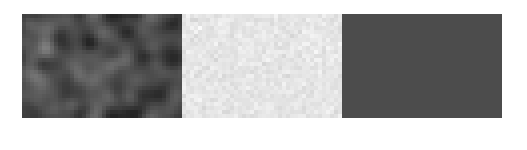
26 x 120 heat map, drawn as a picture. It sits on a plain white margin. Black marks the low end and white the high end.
The table splits into one row of 3 panels. Panel 1,1: low, blotchy. Panel 1,2: very high, fine-grained, faint in contrast. Panel 1,3: low, flat.
